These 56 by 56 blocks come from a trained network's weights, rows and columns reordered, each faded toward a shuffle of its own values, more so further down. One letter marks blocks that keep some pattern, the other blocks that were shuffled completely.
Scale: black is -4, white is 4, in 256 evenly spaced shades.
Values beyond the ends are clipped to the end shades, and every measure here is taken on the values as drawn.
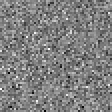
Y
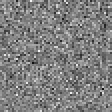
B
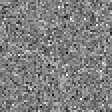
Y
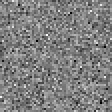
B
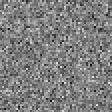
Y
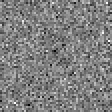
Y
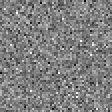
Y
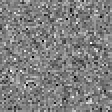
Y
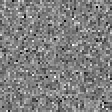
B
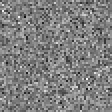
Y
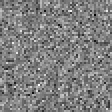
B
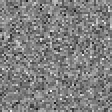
Y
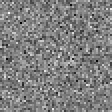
Y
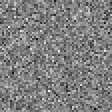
Y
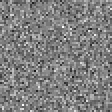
Y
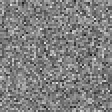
B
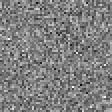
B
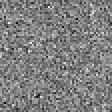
Y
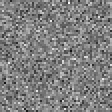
B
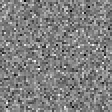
Y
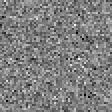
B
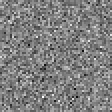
Y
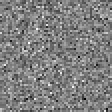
Y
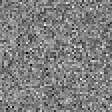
B
